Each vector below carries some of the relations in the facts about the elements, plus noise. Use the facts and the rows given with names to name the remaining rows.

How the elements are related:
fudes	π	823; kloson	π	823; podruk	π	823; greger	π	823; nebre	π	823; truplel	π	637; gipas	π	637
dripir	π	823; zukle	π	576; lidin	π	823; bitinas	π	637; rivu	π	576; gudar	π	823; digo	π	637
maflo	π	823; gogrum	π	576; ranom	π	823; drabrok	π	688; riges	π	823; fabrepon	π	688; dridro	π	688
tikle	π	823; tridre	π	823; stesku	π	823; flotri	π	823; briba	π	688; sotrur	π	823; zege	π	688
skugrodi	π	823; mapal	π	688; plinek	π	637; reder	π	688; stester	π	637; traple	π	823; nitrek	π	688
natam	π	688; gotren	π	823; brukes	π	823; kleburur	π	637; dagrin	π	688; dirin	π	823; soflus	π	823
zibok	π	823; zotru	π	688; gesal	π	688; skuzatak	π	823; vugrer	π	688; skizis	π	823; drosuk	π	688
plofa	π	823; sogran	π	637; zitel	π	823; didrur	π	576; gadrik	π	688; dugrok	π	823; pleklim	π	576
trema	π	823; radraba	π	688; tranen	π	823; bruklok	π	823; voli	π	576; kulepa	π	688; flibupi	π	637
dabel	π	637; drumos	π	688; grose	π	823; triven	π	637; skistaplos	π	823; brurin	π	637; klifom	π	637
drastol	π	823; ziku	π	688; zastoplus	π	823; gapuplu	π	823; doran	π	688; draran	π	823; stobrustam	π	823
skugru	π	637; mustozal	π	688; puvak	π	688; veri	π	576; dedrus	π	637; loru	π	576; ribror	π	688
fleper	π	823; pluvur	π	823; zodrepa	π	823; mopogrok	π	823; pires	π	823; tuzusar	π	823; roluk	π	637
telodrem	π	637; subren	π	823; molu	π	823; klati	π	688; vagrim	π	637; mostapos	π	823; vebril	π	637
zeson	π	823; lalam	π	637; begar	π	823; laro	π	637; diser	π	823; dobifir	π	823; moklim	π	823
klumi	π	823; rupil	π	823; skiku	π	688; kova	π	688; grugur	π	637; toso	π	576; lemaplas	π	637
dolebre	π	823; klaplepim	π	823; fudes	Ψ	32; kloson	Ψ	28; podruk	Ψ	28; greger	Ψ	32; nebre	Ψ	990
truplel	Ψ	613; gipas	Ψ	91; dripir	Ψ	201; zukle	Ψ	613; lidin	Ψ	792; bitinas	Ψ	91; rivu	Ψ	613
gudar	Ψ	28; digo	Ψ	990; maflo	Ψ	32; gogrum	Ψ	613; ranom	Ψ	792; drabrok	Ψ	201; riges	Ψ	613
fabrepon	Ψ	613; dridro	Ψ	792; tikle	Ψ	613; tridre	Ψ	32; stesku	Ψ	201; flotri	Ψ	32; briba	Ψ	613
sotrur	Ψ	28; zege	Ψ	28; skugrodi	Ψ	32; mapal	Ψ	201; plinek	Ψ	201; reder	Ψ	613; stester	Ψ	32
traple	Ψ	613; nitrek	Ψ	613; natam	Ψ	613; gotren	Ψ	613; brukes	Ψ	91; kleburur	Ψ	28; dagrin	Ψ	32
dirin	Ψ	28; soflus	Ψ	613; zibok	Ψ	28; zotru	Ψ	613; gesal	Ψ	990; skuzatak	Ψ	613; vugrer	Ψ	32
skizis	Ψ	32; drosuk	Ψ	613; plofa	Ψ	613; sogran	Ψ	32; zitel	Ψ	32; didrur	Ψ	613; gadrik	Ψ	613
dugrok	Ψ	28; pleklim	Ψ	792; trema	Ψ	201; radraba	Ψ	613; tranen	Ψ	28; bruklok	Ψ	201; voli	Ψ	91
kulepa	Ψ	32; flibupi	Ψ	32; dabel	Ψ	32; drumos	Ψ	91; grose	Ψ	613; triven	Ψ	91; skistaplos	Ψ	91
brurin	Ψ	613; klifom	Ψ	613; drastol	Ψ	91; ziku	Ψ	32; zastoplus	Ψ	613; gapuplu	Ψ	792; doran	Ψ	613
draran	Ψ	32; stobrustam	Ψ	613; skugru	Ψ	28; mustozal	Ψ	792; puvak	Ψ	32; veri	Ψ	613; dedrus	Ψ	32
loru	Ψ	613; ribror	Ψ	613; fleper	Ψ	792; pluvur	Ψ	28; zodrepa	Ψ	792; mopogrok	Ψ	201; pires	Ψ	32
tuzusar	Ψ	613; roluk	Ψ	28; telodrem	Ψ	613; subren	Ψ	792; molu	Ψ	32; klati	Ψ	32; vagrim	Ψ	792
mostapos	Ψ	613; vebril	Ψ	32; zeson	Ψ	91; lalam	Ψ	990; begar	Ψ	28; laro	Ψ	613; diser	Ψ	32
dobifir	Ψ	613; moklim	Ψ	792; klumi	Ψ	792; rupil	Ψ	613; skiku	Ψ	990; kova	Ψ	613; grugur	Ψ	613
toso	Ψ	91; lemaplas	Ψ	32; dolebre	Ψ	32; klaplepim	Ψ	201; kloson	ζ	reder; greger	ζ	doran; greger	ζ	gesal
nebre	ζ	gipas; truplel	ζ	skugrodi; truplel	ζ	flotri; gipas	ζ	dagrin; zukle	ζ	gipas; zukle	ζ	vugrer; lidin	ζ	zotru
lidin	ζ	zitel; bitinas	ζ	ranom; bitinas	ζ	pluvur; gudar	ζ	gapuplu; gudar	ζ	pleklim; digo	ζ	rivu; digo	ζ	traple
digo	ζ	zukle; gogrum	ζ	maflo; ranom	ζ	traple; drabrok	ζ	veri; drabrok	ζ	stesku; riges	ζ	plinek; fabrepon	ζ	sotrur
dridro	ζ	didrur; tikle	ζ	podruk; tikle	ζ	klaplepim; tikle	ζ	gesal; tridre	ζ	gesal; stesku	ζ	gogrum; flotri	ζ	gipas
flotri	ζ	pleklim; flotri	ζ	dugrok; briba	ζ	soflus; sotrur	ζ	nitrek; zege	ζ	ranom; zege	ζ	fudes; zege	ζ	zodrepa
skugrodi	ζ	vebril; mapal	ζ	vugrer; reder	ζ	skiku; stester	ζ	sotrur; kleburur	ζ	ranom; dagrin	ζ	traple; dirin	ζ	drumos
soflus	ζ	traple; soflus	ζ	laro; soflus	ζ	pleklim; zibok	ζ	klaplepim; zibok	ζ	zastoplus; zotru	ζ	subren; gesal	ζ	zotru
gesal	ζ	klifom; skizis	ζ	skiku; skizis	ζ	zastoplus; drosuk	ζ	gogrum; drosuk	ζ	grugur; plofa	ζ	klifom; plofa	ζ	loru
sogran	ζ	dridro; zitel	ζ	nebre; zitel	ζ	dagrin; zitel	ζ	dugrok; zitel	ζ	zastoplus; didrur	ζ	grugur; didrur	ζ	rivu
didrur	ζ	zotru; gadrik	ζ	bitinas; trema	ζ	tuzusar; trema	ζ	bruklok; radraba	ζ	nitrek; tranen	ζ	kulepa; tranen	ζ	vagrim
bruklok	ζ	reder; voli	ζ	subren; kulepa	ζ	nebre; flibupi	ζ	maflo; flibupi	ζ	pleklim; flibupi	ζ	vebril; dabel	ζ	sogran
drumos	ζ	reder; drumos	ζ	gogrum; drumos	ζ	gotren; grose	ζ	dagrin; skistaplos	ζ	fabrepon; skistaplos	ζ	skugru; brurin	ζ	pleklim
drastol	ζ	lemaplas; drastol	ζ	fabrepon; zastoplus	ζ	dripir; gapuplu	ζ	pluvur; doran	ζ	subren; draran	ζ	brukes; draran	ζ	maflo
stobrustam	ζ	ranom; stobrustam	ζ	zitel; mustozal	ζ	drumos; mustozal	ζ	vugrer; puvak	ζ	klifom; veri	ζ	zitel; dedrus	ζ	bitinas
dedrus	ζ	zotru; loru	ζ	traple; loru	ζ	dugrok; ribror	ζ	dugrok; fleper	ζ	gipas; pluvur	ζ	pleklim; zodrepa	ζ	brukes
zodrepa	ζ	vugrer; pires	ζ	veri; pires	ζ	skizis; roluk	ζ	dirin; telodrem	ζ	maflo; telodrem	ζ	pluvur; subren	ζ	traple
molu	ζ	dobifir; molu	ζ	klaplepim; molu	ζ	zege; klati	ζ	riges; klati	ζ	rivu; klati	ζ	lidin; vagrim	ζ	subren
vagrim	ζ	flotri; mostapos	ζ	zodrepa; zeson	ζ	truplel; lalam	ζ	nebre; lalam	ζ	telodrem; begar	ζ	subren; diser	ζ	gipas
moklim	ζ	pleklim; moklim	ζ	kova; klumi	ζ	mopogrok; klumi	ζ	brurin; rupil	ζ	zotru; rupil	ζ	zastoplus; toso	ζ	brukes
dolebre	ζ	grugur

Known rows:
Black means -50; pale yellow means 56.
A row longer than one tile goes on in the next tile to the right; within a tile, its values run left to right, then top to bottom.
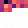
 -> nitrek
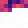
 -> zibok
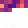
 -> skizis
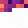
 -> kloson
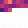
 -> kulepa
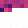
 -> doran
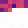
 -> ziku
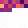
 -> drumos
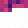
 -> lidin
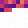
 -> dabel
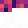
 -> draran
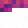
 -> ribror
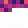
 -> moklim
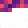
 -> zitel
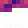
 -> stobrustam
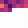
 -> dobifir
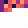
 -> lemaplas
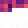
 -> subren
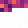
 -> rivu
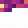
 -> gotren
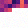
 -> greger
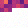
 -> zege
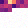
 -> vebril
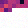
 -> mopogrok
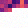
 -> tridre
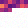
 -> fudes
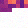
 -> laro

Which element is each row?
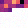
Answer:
pleklim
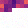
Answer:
mostapos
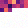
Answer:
klifom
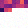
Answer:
puvak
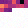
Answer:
brukes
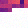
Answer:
kova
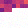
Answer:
natam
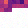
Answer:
fleper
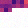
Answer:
soflus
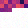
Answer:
toso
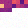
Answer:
gogrum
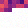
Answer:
zodrepa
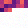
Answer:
klati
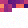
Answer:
trema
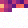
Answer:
bruklok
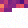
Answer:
stesku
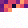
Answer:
stester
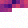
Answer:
plofa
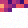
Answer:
dirin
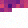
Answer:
riges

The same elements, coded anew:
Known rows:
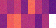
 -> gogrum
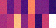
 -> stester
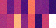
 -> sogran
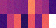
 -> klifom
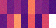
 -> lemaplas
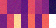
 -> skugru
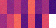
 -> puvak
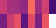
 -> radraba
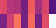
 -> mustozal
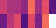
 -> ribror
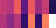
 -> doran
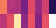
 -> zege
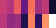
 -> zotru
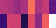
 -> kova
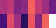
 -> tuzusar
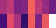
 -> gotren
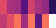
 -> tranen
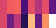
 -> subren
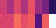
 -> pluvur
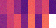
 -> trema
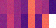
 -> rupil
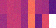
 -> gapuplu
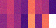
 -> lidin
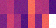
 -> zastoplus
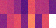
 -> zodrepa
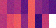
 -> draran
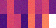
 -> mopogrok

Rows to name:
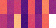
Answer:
dagrin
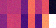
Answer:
gesal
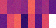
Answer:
ziku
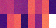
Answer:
skiku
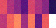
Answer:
sotrur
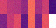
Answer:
dridro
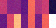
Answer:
triven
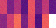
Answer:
kulepa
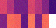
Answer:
podruk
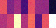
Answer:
roluk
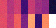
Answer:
begar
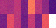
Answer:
didrur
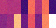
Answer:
digo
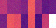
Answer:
maflo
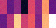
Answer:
gipas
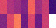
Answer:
reder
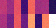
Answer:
vagrim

